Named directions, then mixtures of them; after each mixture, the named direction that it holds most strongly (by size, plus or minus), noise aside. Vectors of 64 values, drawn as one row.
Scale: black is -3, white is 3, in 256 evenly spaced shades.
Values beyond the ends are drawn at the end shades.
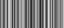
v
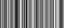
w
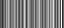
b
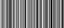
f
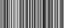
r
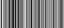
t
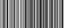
v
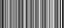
b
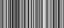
r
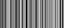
b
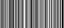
b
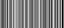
b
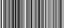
t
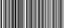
t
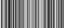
v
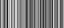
r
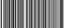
t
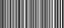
b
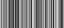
t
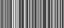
r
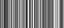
r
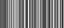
r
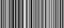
t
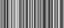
r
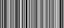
w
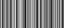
f
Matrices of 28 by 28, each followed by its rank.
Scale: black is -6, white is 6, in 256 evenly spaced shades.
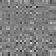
three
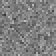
full rank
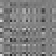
two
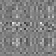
three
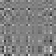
two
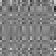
two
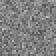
full rank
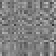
three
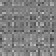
three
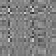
three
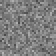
full rank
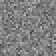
full rank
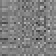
three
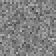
full rank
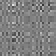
two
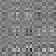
two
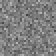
full rank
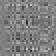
three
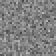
full rank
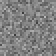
full rank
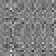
three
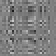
two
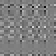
two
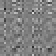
three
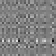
two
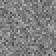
full rank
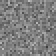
full rank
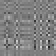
two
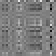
two
